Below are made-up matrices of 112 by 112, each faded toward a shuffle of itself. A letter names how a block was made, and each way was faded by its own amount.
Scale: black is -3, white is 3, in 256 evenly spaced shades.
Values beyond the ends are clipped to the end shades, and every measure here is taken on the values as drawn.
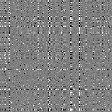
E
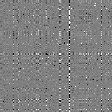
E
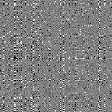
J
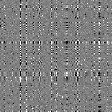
E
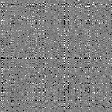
J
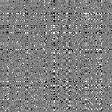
J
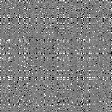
J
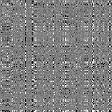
E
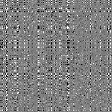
E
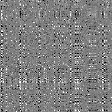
J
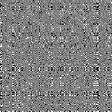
J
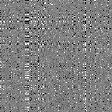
J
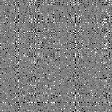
J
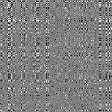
E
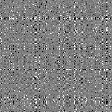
J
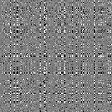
E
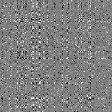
J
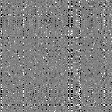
J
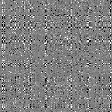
J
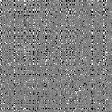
J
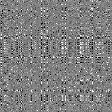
J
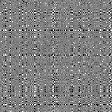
E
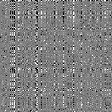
E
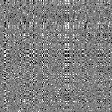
J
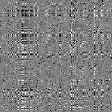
J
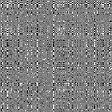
E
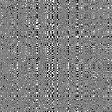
E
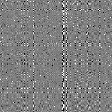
E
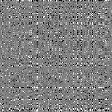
J
